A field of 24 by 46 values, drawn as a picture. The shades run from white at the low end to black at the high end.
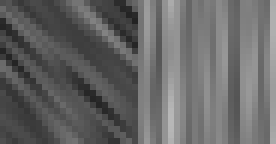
It is made of 1 by 2 panels. Panel 1,1: high, slanting down to the right. Panel 1,2: middling, streaked downward.
